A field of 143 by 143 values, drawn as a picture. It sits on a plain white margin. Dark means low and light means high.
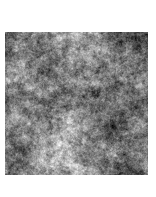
There are no regular stripes. No single row or column stands out from its neighbours. Neither half mirrors the other. The bottom middle is the ninth with the highest average.
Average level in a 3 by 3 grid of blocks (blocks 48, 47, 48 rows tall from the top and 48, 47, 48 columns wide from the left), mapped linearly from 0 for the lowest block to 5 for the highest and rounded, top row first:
1 3 0 / 2 2 0 / 2 5 0
